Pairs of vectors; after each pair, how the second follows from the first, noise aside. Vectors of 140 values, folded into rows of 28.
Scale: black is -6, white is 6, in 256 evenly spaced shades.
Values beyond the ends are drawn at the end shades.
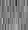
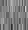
reversed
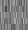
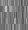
sign-scrambled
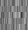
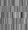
copied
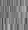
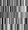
scaled up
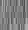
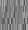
sign-scrambled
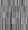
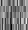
scaled up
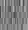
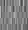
negated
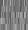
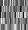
scaled up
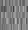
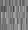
copied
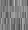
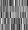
scaled up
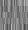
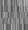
copied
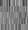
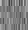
sign-scrambled
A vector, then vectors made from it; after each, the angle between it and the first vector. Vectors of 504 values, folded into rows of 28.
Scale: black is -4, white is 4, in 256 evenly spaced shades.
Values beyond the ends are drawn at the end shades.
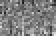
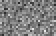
partly aligned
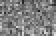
nearly parallel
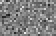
orthogonal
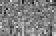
nearly parallel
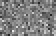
partly aligned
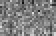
nearly parallel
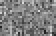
nearly opposite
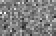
partly opposed
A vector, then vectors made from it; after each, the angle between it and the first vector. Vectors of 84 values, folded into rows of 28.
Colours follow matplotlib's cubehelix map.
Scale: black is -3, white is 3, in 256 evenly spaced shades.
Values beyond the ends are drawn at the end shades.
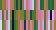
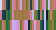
partly opposed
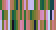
nearly parallel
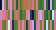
partly aligned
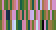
partly opposed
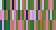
partly opposed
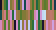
orthogonal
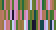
orthogonal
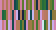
partly aligned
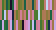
orthogonal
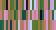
orthogonal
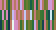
nearly opposite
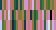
nearly parallel
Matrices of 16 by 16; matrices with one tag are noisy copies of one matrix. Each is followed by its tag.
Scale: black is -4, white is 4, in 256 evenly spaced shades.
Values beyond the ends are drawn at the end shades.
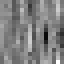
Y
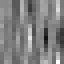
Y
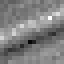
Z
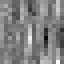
Y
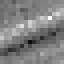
Z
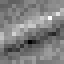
Z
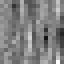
Y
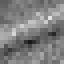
Z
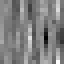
Y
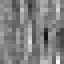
Y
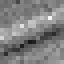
Z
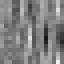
Y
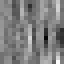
Y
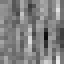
Y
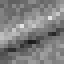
Z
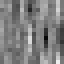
Y
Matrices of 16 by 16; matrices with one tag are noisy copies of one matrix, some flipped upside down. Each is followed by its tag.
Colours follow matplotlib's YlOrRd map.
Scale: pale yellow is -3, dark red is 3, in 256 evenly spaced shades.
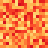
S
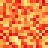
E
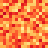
E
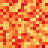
E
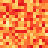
S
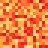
S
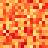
S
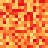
S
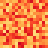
S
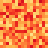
S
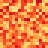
E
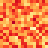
E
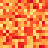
S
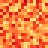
E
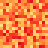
S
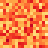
S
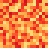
E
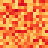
S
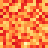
E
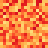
E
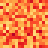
S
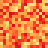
E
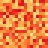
S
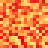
E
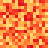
S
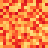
E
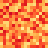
E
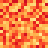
E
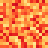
E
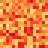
S
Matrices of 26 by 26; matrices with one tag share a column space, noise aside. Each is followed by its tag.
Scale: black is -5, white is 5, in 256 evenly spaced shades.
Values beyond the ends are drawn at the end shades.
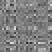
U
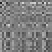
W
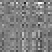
W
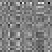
W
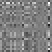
W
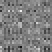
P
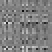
P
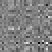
U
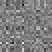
U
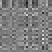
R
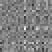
U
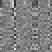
R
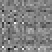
P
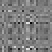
P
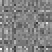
P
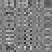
R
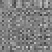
R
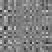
U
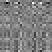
W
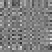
R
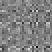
P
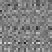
U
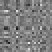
U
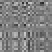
W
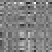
W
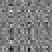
P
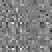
P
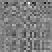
W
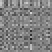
R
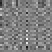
R
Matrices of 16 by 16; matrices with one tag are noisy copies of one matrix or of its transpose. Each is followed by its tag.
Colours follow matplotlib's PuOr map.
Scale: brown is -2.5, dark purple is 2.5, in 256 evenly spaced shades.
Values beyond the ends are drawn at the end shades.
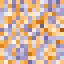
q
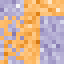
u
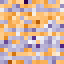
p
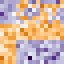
u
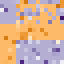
u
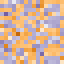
q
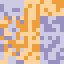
u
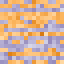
p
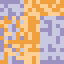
u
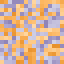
q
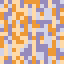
p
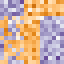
u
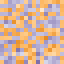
q
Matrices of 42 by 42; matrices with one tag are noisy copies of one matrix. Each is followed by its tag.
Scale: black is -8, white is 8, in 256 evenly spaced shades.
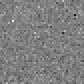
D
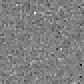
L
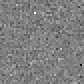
L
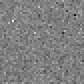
D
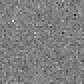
D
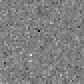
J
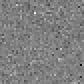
L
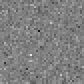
J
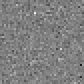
L
